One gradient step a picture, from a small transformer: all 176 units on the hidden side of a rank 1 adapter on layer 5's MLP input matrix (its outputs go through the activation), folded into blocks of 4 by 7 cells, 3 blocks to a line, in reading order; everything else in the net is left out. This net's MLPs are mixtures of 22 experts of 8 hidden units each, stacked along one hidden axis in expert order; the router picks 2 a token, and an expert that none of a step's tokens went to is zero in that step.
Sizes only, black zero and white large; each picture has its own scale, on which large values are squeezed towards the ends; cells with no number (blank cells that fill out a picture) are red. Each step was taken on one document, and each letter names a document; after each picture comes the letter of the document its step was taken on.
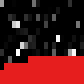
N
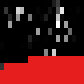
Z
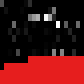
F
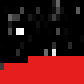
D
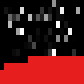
Z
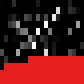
N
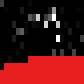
F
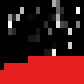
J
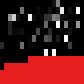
J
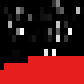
Z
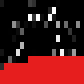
F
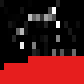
F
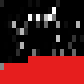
F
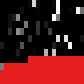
D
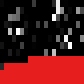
D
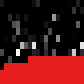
N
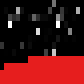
Z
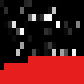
F
